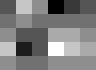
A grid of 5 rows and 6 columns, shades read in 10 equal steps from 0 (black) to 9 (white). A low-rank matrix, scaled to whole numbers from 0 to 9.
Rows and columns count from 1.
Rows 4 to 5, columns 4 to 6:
9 7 6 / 5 5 5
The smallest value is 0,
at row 1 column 4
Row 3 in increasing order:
3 3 5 5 6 6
